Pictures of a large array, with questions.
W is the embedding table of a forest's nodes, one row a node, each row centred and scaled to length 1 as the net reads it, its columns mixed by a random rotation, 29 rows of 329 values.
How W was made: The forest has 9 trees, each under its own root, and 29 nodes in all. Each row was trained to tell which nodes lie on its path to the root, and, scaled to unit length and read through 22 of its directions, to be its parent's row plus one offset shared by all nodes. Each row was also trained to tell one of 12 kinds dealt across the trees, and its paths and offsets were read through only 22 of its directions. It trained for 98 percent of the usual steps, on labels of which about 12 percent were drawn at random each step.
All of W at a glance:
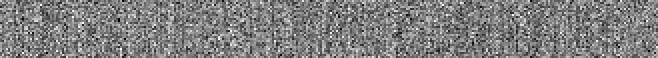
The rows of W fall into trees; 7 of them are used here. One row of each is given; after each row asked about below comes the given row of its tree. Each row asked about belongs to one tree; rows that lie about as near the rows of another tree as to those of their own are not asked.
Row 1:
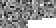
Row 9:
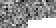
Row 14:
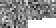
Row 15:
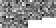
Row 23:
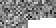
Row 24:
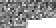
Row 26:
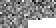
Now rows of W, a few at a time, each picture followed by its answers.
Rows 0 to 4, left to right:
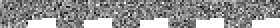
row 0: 24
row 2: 9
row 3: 14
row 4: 24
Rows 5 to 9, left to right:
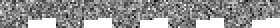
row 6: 9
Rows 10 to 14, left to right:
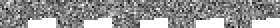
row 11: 26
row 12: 15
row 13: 23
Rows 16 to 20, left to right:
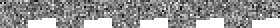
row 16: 23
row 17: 26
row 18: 9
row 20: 23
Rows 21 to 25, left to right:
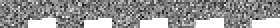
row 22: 15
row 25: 23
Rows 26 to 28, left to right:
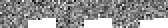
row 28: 24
